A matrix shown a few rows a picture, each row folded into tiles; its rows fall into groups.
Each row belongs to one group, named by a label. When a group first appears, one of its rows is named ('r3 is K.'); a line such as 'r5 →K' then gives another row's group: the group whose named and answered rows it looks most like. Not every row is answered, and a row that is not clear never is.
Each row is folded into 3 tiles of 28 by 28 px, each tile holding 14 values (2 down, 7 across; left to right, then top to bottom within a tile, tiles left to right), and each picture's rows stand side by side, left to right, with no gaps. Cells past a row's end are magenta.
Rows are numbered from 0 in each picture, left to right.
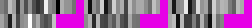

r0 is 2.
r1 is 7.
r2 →7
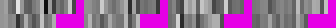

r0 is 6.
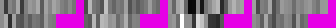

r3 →7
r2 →2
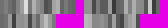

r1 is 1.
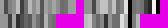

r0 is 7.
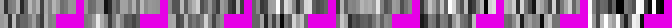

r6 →6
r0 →7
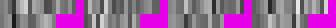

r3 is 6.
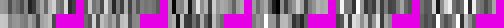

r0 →1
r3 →2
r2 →7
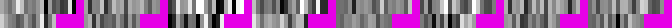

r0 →6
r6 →7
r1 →7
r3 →1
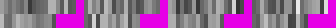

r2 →1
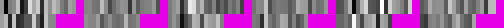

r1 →6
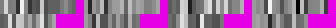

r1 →7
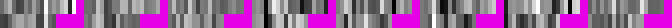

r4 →2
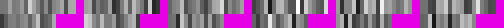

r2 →2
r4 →7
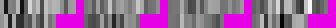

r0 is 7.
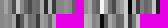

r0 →6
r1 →6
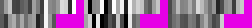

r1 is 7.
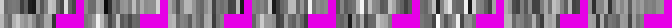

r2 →6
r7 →7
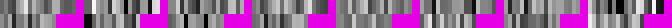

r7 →1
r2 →6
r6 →7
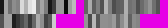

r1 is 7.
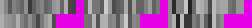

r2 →7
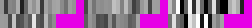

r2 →2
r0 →7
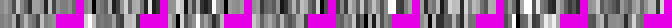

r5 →7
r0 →6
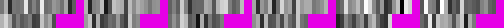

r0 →1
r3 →7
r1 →7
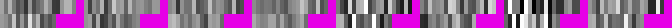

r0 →2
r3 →1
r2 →1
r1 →7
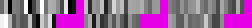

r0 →1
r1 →7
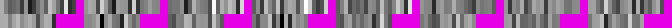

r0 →1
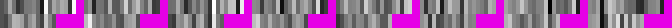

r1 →1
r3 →1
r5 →7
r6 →6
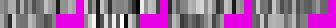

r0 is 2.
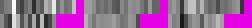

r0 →2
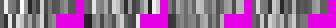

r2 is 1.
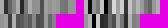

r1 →7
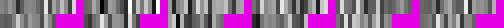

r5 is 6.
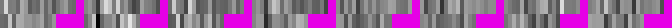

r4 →7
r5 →7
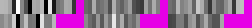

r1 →2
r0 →6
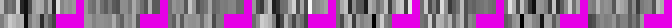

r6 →6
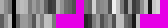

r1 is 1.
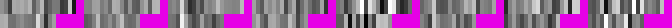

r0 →6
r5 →2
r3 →6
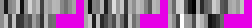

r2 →2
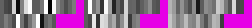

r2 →1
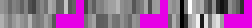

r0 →1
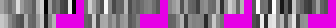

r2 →6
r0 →6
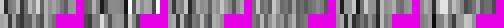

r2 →7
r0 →7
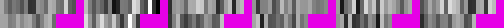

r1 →1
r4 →7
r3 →7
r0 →1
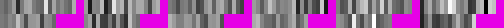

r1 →7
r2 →1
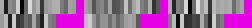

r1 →1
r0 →7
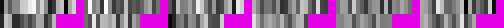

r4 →6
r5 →6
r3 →1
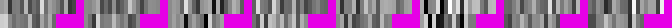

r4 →7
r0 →1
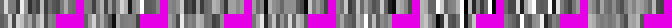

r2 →2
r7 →1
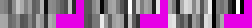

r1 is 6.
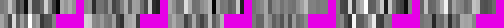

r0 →2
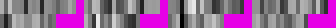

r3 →1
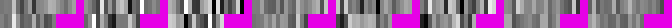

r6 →6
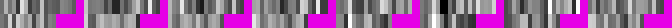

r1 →1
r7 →1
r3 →1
